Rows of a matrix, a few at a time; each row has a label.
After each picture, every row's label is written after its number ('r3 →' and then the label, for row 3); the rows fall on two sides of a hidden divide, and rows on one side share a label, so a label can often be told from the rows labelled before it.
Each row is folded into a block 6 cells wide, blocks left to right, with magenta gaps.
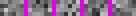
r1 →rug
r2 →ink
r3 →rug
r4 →rug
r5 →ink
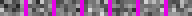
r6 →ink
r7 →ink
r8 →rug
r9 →rug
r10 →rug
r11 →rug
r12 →rug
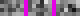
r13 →rug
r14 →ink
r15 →ink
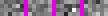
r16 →rug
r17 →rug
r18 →rug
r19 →rug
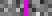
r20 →rug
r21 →ink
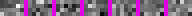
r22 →rug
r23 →rug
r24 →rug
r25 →ink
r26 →ink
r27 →ink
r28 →ink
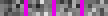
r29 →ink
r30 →rug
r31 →rug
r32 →ink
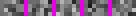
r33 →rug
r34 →ink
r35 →rug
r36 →rug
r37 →ink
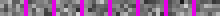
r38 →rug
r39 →ink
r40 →rug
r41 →ink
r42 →rug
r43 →rug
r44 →rug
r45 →rug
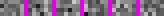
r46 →ink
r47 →rug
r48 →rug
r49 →ink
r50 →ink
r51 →ink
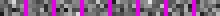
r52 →rug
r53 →ink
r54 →rug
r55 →rug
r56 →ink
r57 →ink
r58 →rug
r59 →rug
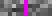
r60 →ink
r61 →ink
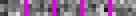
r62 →rug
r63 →rug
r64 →rug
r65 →rug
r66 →ink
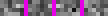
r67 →rug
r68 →ink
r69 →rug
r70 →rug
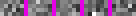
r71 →ink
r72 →ink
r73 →rug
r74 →rug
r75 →rug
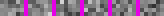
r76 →ink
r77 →rug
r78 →ink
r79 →ink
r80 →rug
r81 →rug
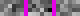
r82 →rug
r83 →rug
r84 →rug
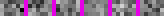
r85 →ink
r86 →rug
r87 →rug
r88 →rug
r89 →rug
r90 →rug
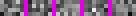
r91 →ink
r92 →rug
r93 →rug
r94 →ink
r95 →ink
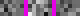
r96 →ink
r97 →rug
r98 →rug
